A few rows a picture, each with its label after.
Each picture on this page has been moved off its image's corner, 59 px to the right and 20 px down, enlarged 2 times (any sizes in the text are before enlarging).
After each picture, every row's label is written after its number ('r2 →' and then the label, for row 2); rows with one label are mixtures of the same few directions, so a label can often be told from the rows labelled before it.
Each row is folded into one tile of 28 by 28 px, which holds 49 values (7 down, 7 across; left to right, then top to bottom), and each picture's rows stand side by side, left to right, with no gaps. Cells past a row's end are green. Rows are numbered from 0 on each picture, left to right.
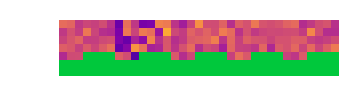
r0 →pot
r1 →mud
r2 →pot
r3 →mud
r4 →pot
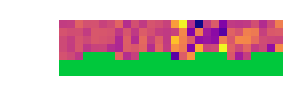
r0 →pot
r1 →mud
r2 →pot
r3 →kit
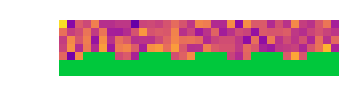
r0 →mud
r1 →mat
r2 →mud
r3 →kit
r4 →kit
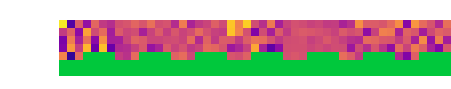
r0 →mud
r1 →mat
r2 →kit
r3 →mat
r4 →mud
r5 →pot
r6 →kit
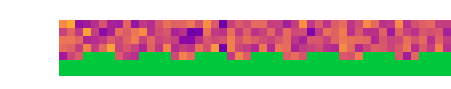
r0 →pot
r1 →kit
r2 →kit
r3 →mud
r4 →pot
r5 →mud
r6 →mud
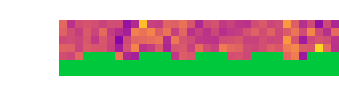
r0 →mud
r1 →pot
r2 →pot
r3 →mat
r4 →mat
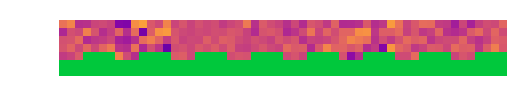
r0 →pot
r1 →pot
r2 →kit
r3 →pot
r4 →mat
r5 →kit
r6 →mud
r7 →mat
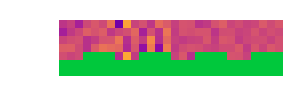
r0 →mat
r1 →mud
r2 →mud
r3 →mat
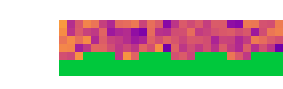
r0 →mud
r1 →kit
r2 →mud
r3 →pot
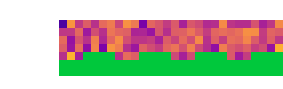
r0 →mud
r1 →pot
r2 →kit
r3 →kit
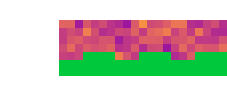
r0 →pot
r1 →pot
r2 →pot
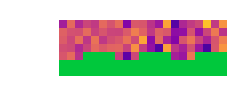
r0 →kit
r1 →kit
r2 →mat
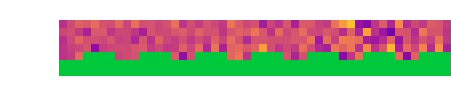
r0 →mat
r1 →kit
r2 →mud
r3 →mat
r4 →kit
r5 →pot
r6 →mud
